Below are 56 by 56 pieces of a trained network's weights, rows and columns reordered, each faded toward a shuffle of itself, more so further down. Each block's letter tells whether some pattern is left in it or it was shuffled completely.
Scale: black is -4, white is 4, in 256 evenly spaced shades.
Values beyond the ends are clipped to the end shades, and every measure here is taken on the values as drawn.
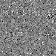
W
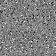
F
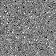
F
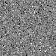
W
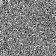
W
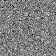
W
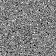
F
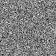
F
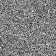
F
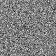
W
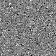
W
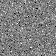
F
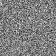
F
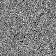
F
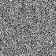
W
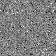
W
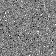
F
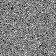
F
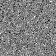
F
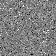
F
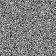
F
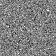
F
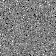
F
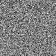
F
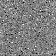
W
